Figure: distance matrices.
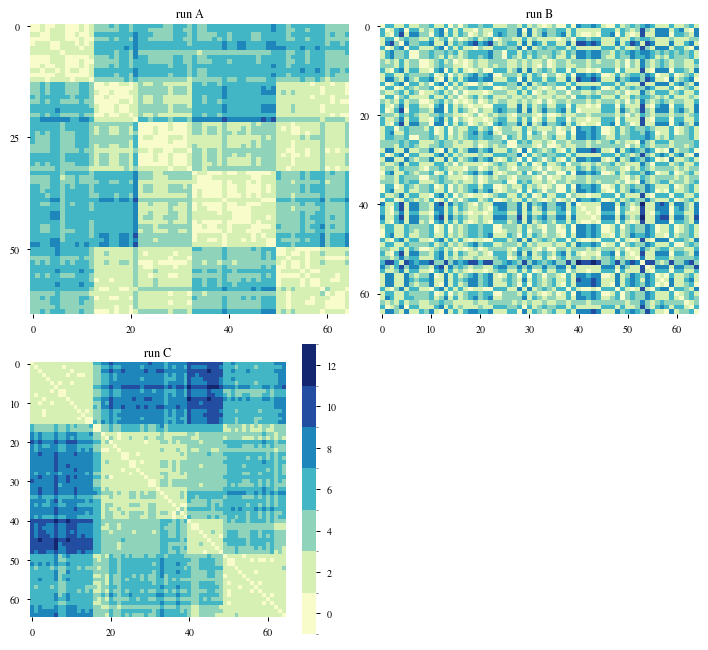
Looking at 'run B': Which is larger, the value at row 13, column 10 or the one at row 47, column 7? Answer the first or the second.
the second
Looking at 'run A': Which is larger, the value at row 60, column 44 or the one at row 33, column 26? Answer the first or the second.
the first
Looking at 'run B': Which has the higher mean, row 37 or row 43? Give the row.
43
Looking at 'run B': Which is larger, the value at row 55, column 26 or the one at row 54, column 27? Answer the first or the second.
the second
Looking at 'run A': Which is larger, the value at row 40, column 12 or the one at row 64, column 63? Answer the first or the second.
the first
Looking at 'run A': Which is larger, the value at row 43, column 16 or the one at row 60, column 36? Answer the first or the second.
the first
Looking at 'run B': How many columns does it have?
65
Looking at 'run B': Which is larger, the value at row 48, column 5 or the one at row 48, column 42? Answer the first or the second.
the first
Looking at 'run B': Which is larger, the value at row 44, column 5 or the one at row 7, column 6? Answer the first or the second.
the first
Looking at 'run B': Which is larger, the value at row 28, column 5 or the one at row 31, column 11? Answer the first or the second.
the first
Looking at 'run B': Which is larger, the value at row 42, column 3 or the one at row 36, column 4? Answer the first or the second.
the first
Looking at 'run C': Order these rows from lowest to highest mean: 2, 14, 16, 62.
62, 16, 14, 2
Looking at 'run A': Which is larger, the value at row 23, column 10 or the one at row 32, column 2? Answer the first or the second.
the first
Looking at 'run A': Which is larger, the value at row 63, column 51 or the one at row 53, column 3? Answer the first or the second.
the second
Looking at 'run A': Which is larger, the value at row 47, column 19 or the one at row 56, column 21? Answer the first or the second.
the first
